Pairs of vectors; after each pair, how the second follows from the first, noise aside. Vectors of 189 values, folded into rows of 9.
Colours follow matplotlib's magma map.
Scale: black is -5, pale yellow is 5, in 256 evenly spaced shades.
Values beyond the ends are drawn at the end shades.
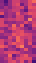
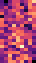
scaled up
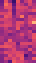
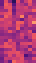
copied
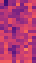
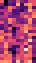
scaled up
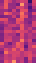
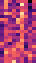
scaled up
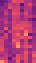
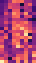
scaled up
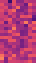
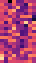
scaled up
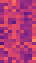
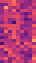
copied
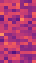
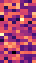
scaled up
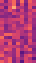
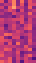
copied
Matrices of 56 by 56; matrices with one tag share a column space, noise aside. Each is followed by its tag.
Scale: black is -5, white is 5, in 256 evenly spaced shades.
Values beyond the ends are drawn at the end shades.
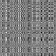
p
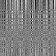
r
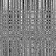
r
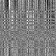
r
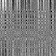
r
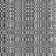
p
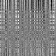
r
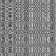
p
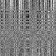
r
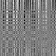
r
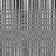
r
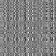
p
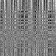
r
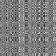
p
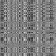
p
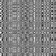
p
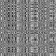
p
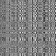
p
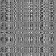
p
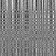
r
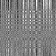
r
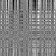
r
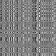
p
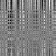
r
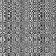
p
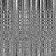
r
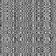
p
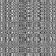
p
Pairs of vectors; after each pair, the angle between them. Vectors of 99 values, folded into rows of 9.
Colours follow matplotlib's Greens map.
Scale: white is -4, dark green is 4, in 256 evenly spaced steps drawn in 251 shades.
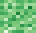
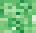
partly aligned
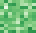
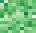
partly opposed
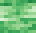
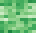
nearly parallel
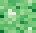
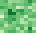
nearly opposite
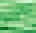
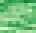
nearly opposite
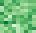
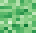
partly opposed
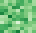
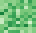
partly aligned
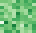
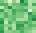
partly opposed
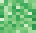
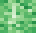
orthogonal
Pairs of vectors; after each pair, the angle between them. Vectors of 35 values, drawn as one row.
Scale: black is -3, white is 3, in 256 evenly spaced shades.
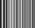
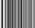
nearly opposite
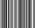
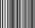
partly opposed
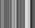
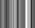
nearly parallel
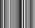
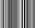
nearly opposite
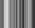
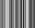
partly aligned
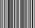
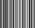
partly opposed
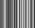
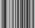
nearly opposite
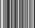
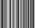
nearly opposite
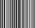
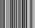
partly aligned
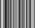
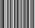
partly opposed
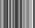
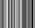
nearly opposite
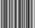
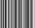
partly aligned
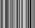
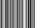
nearly parallel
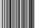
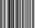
orthogonal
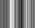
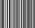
orthogonal
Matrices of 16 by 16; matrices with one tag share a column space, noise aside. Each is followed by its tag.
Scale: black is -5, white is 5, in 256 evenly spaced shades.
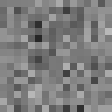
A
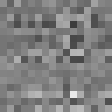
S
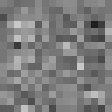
A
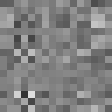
S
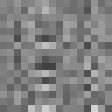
A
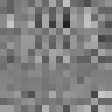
S
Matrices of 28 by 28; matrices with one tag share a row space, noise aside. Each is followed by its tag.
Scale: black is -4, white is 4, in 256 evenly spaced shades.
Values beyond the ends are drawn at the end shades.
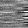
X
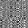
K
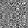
K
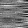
X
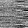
X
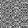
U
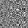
K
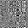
K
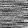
X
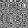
K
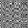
U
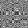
U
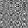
K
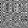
U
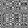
U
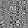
K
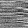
X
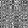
U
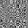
K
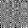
U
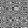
U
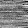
X
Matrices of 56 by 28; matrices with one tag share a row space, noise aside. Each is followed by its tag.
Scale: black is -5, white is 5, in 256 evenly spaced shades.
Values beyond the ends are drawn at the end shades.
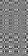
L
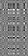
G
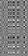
G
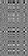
G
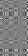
L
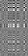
G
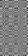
L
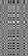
G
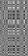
G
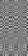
L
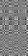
L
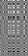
G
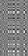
G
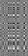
G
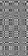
L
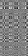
L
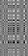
G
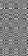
L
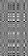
G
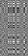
G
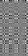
L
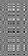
G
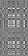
G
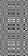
G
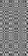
L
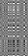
G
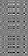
G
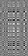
G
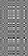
G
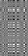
G
